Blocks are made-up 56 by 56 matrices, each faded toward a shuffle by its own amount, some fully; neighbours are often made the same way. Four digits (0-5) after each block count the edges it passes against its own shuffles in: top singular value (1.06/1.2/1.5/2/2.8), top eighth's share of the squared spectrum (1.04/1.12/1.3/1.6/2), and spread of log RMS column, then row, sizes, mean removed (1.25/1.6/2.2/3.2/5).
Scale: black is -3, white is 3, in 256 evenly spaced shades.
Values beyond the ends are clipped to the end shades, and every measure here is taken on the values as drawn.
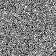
0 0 0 0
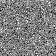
0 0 0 0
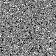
0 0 0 0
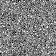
0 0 0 0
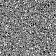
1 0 0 0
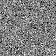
0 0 0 0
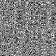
3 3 1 1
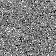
0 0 0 0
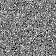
1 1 0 0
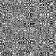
4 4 2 2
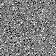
2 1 0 0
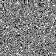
2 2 1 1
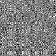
4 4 2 2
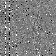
3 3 2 0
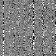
3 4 3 0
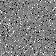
0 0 0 0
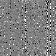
3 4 3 0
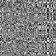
4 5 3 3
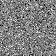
1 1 0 0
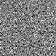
3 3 2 1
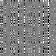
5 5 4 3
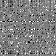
4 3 1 2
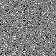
2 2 0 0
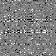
4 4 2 3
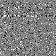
3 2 0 1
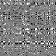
4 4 2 3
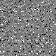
3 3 1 2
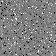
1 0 0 0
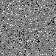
1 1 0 0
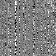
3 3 4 0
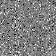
1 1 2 0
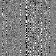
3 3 4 0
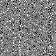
1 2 2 0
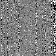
2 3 4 0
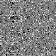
3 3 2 1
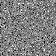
2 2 1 1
